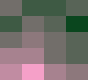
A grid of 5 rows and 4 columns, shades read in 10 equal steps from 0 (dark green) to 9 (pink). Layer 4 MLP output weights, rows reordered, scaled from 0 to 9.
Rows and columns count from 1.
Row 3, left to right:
4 5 4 3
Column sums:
23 26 19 14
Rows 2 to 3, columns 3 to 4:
3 0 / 4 3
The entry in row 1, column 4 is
3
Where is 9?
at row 5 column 2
